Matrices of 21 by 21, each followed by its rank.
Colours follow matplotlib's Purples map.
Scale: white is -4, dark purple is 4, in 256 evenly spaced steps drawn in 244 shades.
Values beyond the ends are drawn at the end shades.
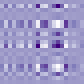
one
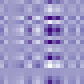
one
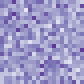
full rank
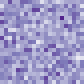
full rank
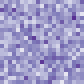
full rank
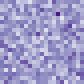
full rank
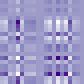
one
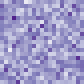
full rank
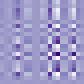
one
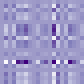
one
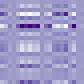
one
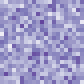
full rank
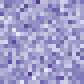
full rank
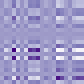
one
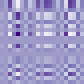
one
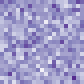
full rank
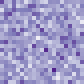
full rank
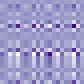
one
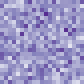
full rank
